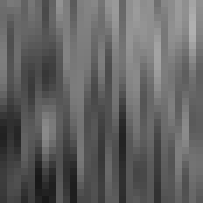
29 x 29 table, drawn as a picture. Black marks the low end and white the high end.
The halves do not mirror each other. Values rise toward the top right. The bottom left is the ninth with the lowest average. The ninth with the highest average is the top right.
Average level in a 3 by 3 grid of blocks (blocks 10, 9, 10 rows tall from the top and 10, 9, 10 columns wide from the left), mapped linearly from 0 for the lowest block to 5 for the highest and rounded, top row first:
245 / 123 / 012
